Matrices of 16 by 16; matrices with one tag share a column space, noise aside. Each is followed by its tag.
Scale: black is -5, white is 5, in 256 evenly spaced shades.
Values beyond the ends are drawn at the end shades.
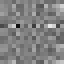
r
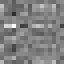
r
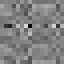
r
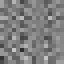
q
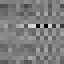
r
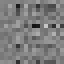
r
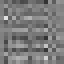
q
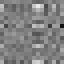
r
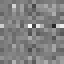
r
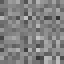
q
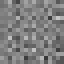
q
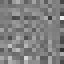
q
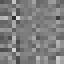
q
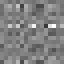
r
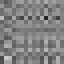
q
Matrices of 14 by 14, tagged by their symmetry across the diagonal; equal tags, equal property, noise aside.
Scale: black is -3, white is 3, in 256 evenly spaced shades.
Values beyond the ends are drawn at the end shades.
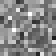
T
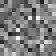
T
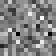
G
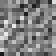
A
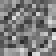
T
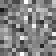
G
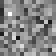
G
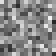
G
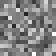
T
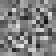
A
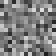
A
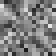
A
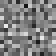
A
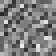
T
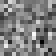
G
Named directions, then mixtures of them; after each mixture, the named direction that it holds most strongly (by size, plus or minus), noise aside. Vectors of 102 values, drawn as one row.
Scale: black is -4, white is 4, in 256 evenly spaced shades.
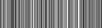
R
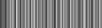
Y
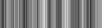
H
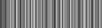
Y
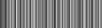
Y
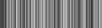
Y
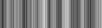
H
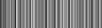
Y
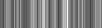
H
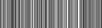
R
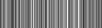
R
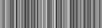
Y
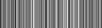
R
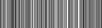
R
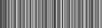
Y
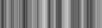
H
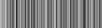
Y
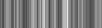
H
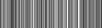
R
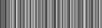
Y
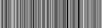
R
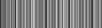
Y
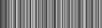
Y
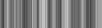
H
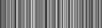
Y
